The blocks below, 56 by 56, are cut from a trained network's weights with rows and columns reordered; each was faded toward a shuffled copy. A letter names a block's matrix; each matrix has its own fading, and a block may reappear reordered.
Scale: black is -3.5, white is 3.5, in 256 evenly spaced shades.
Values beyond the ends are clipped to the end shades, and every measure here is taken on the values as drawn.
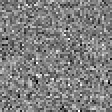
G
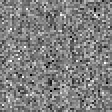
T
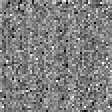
T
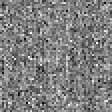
T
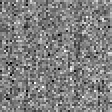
T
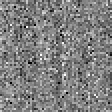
T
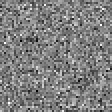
G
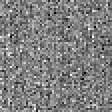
T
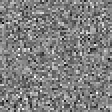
G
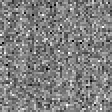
T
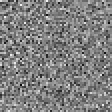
G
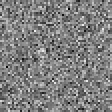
G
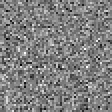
G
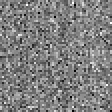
T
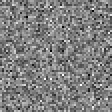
G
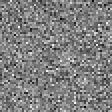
G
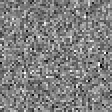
G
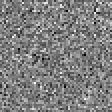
G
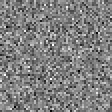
G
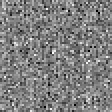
T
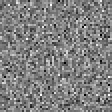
G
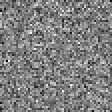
G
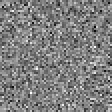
G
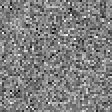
G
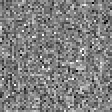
T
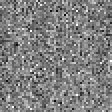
T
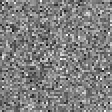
G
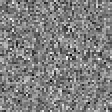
G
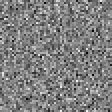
G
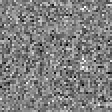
G
